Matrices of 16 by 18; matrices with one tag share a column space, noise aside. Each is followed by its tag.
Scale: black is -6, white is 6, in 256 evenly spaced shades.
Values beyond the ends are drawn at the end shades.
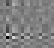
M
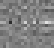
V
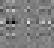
V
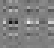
V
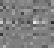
V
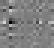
V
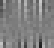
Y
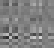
M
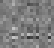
M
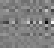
V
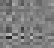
M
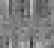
Y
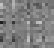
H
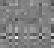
M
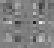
H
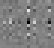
V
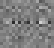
V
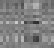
H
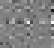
V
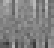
Y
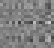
H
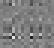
M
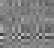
M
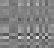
M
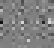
V
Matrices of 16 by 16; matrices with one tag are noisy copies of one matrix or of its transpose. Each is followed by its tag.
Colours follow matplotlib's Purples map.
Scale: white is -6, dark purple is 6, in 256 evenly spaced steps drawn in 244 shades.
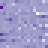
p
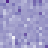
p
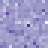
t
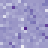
t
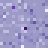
t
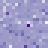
t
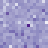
t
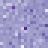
t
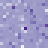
t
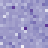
t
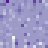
p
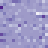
p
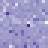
t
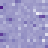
p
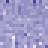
p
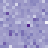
t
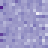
p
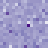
t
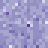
t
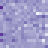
p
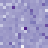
t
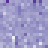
p
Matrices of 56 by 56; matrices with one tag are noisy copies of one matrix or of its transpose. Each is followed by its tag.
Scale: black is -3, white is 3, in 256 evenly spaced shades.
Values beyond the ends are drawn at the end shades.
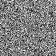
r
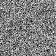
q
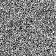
q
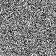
r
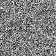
q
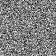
r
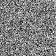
q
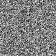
q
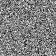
r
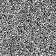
q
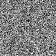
q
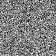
q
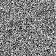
q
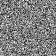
r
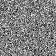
r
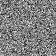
r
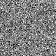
q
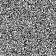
r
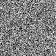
q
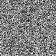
q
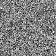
q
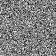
r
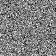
r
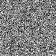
q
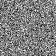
r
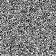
q
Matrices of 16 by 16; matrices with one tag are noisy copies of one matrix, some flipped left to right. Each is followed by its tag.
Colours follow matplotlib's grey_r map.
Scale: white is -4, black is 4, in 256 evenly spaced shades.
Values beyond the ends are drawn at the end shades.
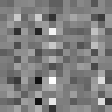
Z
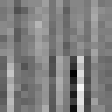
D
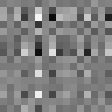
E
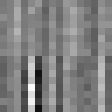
D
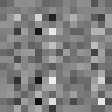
Z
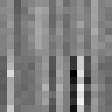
D
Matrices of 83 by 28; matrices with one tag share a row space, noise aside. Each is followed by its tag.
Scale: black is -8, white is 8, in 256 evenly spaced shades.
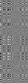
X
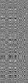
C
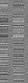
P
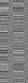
P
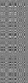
C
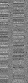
P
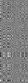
X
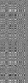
C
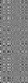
X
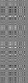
C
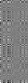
X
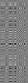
C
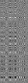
C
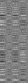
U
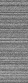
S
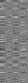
U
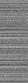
S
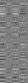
U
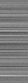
S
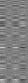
U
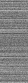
S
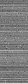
S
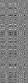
C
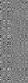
X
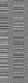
P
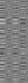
U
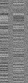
P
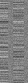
P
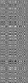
C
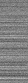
S
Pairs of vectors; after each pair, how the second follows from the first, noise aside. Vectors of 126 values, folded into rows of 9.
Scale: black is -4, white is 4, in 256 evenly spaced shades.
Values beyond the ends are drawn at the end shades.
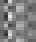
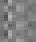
shrunk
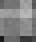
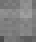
shrunk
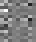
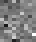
shuffled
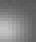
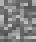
shuffled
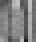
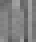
shrunk
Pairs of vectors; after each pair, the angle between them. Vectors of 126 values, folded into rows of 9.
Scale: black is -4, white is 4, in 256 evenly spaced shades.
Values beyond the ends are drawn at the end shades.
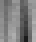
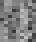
partly opposed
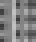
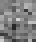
partly opposed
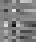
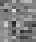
nearly parallel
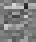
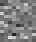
orthogonal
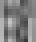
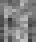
nearly opposite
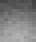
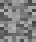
orthogonal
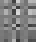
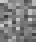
partly aligned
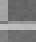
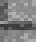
nearly opposite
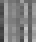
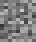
orthogonal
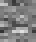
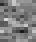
nearly opposite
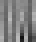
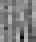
nearly parallel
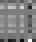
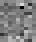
partly opposed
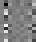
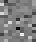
partly aligned
